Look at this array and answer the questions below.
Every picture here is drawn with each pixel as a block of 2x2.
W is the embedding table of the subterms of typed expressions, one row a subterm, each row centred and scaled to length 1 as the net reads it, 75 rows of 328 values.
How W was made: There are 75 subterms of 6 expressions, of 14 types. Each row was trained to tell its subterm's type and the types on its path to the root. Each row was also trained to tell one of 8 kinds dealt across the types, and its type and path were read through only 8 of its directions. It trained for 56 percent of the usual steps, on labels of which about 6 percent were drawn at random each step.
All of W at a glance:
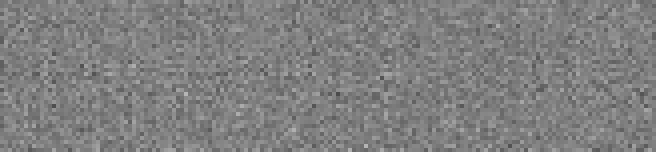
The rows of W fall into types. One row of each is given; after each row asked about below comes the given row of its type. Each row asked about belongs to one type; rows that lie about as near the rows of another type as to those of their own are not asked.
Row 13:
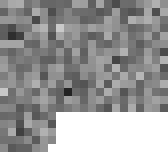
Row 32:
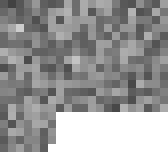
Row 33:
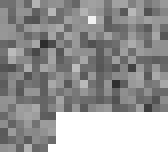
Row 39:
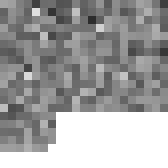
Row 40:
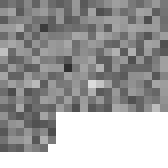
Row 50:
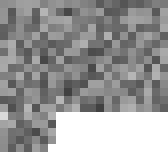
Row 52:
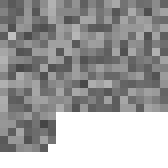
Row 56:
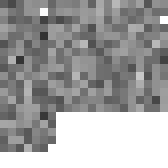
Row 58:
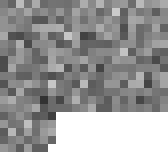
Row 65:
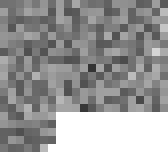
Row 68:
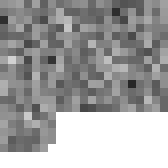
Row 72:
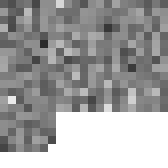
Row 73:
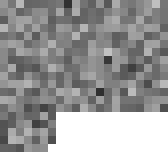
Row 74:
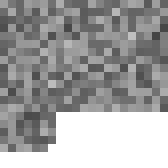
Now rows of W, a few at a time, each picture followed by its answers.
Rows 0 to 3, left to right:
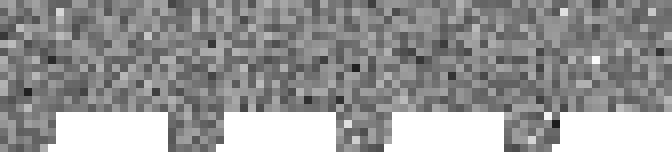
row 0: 74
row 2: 72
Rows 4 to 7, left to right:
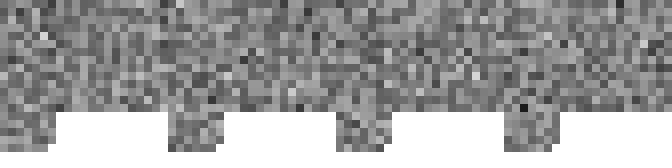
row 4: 40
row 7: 52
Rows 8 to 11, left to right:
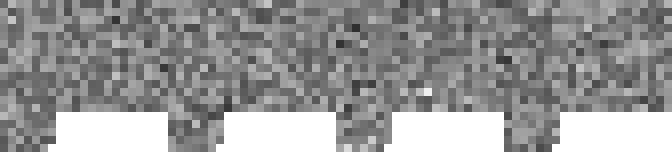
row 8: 33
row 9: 13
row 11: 56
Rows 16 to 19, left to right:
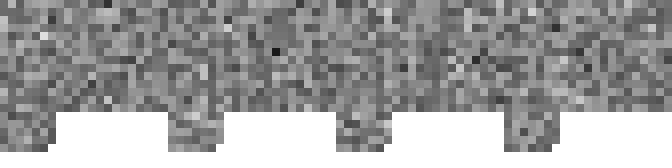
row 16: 74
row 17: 50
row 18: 50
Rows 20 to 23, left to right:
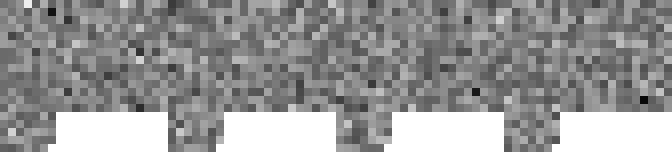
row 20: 40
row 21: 32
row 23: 33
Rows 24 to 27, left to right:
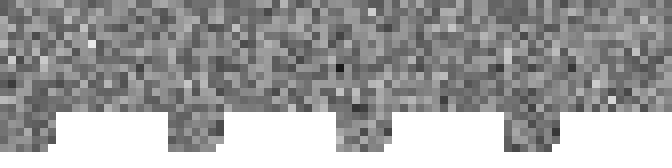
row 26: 39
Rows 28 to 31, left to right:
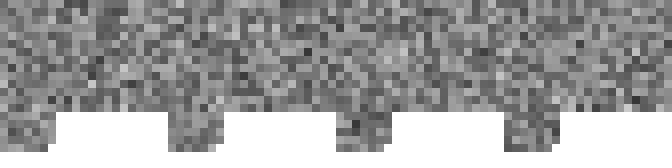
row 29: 32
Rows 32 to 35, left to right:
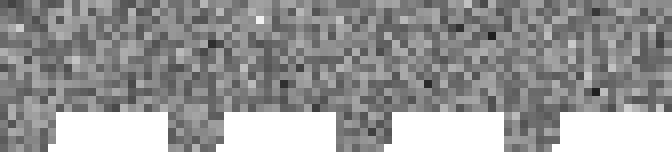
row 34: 65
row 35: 40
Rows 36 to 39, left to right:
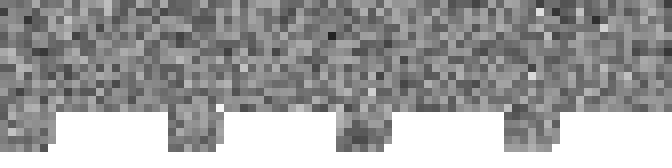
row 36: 32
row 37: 32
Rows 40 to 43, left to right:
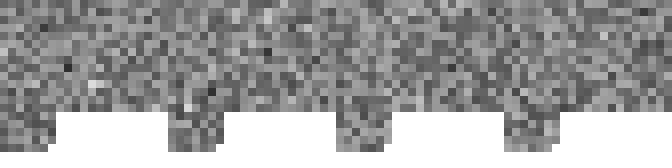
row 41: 40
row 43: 13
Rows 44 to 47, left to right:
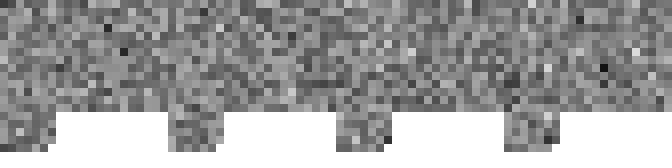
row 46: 52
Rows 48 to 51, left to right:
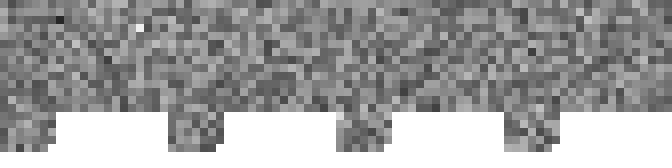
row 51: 33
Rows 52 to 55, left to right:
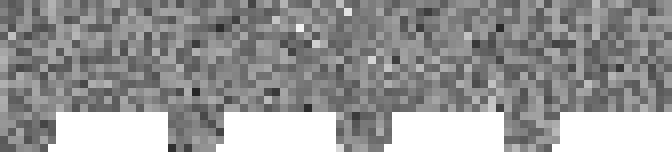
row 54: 74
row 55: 50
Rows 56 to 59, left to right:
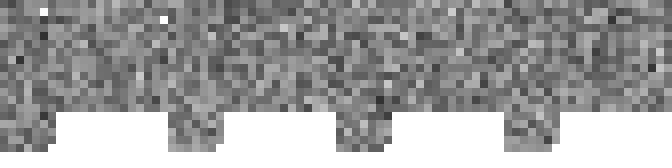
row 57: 39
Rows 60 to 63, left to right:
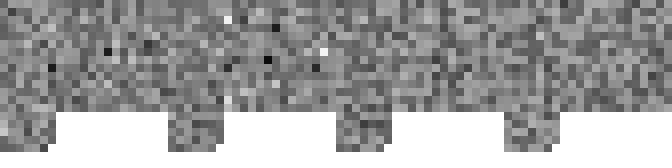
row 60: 52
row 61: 65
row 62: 65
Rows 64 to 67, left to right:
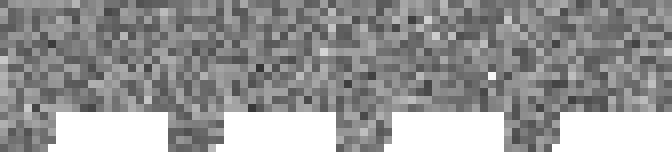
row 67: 50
